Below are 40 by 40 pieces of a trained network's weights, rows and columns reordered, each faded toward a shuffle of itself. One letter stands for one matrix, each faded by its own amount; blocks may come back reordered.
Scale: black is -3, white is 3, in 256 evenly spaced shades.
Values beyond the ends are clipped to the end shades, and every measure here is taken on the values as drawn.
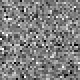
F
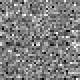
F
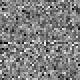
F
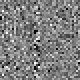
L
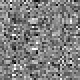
L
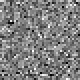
F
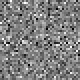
F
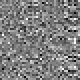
L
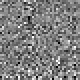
L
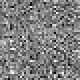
L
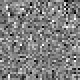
L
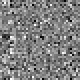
L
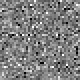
F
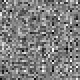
L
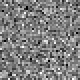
F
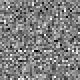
F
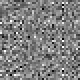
L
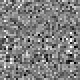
L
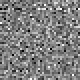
F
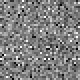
F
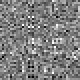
L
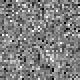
F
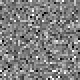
F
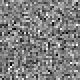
F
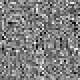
L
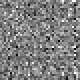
L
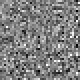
L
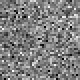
F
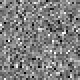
F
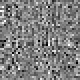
L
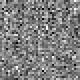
L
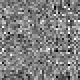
L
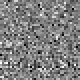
F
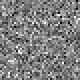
F
